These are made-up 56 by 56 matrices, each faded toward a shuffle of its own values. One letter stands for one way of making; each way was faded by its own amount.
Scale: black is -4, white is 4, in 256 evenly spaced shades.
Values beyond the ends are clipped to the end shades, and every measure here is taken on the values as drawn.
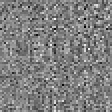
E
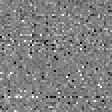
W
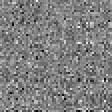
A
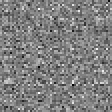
E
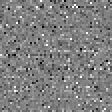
W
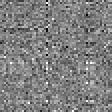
E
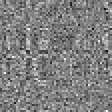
A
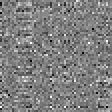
A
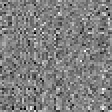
E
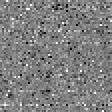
W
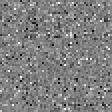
W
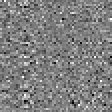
A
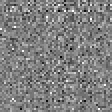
A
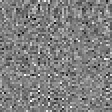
A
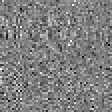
A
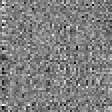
E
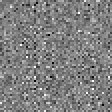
A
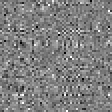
A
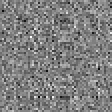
A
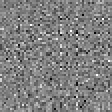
A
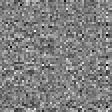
E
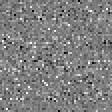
W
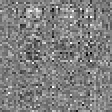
E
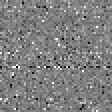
W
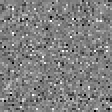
W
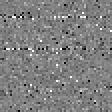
W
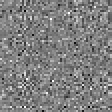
A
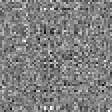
E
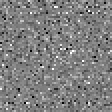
W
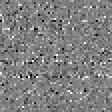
W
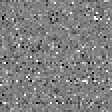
W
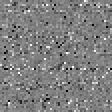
W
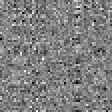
A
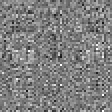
E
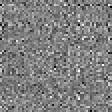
A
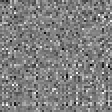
A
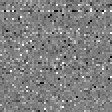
W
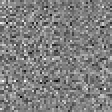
E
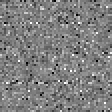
W
